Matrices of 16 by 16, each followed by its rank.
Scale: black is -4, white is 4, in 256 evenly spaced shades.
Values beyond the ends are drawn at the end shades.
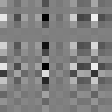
one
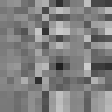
two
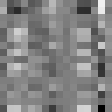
two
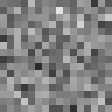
full rank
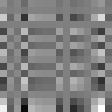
one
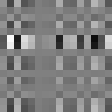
one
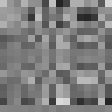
two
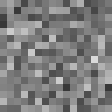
full rank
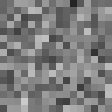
full rank
